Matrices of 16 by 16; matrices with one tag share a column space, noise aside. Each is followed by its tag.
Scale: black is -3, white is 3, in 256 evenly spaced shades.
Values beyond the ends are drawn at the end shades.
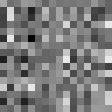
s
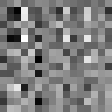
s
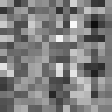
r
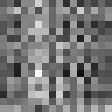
r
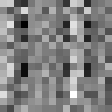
r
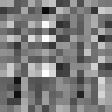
r
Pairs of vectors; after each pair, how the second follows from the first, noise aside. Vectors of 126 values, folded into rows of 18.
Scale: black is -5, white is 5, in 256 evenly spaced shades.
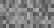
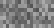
negated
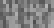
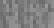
shrunk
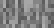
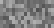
shuffled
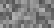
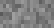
shrunk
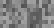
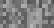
negated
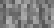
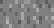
partly zeroed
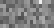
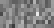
shuffled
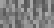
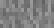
shrunk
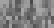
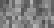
negated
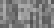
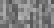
copied
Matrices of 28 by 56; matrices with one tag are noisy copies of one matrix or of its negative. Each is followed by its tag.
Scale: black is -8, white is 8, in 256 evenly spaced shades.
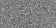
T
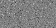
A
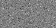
T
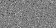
A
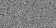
A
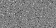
A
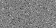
T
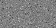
T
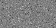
T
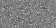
T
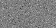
T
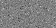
T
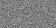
T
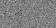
A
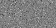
A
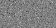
A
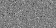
A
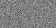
A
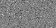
A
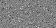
T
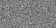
T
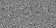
T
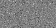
A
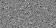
T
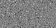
A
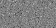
A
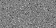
T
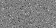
T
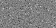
T
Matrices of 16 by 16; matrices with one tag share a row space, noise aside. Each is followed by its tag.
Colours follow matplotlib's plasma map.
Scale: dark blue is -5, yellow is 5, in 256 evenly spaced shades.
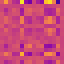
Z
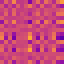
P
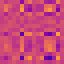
Z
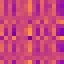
P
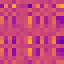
P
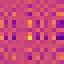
P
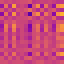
P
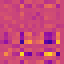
Z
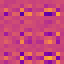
Z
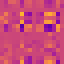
Z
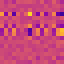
P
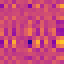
P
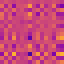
P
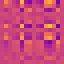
Z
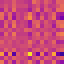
P
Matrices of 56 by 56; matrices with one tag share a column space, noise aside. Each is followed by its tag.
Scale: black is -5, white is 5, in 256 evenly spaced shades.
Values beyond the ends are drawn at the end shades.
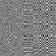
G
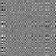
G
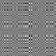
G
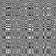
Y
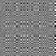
G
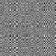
G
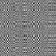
G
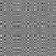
G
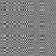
G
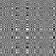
Y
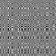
Y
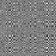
G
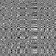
Y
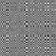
G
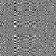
G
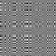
G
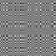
G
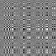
Y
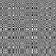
Y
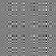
G
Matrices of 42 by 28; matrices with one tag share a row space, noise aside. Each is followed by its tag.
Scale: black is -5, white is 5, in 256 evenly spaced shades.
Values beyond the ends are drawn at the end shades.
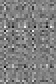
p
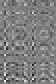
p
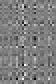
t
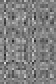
p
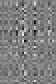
t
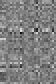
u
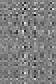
t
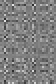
p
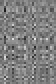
p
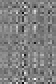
t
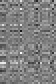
u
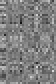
u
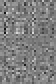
p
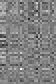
u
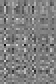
p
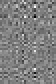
t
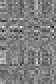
u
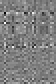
p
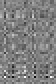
p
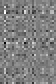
p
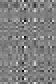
t
